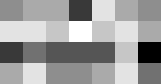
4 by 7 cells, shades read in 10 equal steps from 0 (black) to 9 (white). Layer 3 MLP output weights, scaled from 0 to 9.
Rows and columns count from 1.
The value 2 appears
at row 1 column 4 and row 3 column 1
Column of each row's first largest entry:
5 4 6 2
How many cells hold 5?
4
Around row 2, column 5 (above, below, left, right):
8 3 9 8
